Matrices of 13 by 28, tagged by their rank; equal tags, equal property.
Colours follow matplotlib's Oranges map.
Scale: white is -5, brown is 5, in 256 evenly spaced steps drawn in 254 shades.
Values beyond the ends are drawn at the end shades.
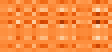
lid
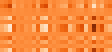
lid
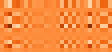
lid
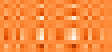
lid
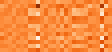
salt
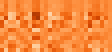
salt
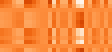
lid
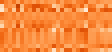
salt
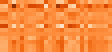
salt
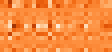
salt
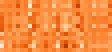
salt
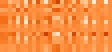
salt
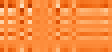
lid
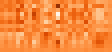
salt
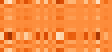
lid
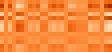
lid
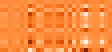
lid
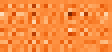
salt
